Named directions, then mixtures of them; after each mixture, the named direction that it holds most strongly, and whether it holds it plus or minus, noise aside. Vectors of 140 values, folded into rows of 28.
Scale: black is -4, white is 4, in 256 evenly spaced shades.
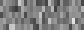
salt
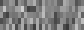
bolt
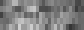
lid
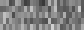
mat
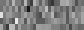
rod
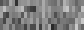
bolt, plus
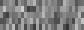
bolt, plus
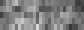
lid, plus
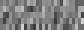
bolt, plus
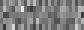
bolt, plus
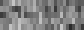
lid, plus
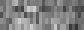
lid, plus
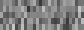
bolt, plus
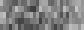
lid, minus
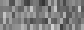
mat, plus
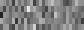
rod, minus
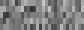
mat, minus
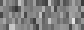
salt, plus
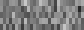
mat, minus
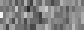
rod, plus
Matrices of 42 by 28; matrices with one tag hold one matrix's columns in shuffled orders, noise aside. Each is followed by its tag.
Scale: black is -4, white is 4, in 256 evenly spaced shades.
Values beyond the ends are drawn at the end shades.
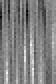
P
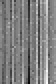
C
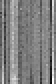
C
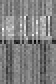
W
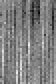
P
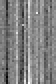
C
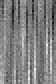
P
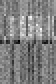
W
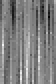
P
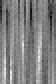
P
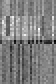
W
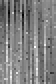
P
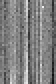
C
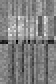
W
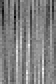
P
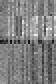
W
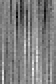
P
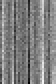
C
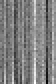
C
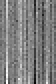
C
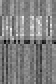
W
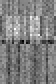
W
